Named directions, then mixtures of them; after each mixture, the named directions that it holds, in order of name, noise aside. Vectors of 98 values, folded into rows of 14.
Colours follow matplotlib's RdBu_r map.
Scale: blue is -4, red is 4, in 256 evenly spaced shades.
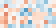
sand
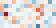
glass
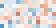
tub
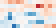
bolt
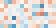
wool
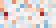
glass, wool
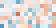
tub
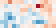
bolt, sand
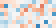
glass, sand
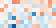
bolt, wool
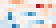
bolt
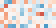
sand, wool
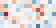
glass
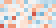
tub, wool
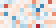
glass, wool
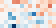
bolt, wool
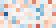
glass
